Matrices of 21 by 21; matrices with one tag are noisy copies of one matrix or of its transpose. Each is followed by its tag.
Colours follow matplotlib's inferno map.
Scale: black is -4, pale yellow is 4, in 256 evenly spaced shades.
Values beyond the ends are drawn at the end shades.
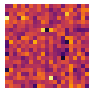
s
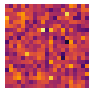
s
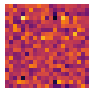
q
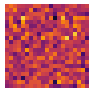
q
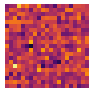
s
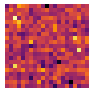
s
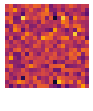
q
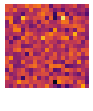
q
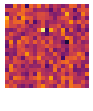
s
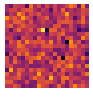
s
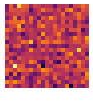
s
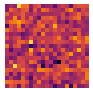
s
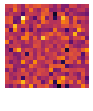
q
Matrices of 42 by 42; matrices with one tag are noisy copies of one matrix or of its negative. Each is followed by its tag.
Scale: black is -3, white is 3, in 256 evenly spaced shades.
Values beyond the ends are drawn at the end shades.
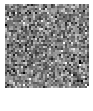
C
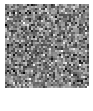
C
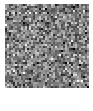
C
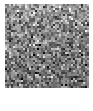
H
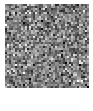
C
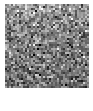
H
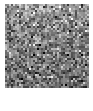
H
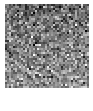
H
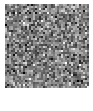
C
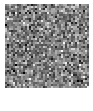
C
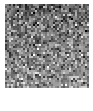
H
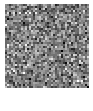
C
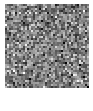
C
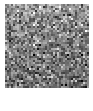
H
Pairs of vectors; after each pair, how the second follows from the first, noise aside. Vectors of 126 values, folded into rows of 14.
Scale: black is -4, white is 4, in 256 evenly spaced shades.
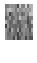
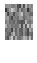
shuffled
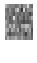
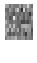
copied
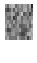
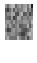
copied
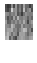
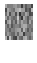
shuffled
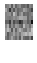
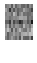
copied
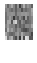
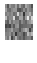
shuffled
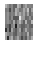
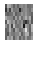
shuffled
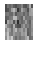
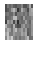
copied
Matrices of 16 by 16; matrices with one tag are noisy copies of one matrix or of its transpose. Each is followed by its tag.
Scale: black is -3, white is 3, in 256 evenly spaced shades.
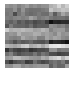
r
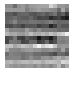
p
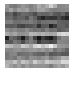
p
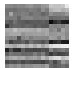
r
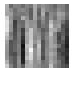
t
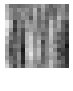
t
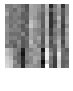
r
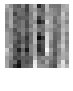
p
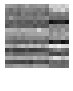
r
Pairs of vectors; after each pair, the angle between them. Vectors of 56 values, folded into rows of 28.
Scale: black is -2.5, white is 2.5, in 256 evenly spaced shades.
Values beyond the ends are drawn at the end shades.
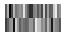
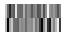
orthogonal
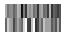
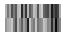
partly aligned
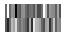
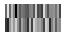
nearly parallel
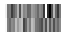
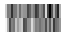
nearly parallel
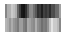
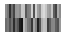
partly opposed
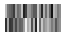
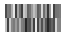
nearly opposite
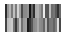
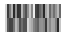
nearly opposite
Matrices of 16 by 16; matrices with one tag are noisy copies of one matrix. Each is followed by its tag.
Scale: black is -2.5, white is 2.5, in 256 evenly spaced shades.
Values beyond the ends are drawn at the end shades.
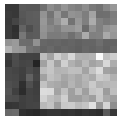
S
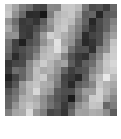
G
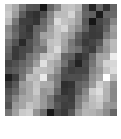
G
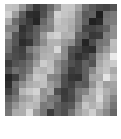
G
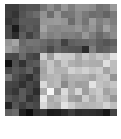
S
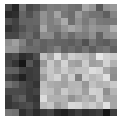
S
